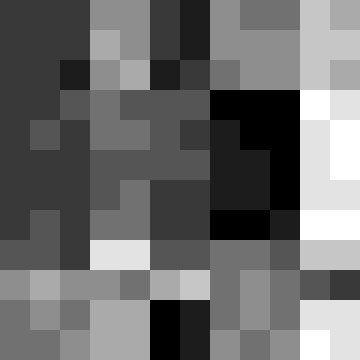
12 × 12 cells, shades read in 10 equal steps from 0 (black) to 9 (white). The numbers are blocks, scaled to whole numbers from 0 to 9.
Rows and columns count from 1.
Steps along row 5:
up down up same down down down down same up up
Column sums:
32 36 32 59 58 27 28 34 34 31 90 87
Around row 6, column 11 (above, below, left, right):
8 8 0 9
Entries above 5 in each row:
2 3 3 2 2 2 2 2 4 3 4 4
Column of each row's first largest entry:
11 11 11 11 12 12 11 11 4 7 11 11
